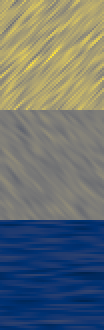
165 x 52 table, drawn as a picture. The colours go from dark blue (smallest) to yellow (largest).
The table splits into 3 rows of 1 panel. Panel 1,1: high, slanting up to the right. Panel 2,1: middling, slanting down to the right, faint in contrast. Panel 3,1: very low, streaked across, faint in contrast.
